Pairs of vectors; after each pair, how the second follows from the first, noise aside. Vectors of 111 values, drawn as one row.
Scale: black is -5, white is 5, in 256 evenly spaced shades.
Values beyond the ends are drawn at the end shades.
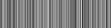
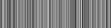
copied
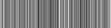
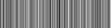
sign-scrambled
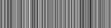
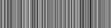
copied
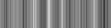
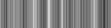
copied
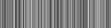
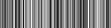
scaled up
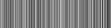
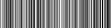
scaled up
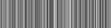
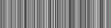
sign-scrambled
